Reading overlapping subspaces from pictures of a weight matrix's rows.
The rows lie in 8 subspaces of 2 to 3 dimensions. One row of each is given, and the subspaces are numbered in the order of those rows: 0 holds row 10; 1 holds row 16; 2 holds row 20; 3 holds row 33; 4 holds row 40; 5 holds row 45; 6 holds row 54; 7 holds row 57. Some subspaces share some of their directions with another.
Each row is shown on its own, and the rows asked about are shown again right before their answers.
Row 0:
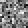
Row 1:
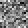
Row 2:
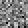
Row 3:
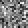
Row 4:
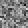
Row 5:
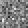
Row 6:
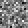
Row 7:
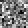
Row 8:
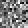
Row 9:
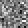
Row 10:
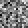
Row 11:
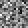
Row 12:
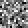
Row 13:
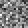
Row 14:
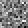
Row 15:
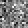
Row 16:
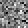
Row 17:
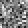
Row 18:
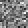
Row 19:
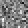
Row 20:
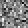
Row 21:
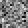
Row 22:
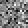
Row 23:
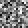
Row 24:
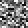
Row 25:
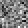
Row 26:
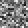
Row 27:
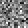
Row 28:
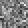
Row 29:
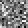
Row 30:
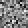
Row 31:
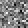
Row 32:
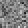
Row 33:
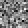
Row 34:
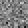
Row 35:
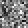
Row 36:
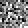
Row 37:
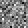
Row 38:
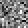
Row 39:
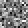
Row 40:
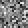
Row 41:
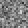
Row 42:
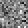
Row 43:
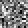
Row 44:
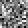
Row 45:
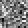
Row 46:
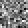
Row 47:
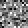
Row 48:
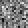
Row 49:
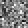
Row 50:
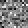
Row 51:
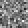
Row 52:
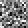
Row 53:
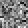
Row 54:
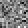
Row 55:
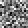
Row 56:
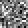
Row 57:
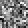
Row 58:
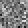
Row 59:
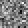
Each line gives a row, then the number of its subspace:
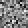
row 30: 4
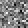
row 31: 1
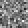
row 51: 3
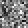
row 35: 6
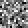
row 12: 3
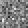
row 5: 2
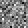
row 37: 3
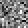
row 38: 1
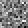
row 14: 2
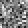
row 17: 1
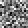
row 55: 4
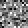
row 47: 2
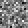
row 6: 3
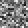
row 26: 7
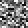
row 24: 7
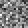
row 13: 0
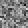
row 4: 7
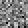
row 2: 5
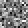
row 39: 2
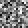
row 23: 0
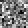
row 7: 4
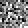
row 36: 2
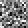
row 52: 4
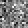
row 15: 6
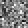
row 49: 6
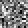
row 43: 4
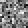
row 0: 4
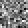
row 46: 3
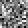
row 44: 1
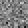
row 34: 5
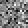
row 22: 1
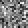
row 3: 4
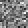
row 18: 6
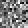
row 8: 4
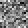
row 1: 6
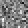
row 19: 2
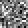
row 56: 6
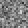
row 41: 0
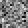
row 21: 5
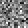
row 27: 5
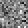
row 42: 1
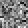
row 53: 7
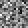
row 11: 0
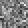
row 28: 7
